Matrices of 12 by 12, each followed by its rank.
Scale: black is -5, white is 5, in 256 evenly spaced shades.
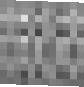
two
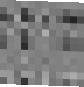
two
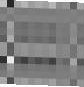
one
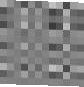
one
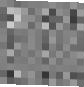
two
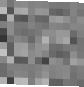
two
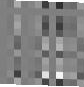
one
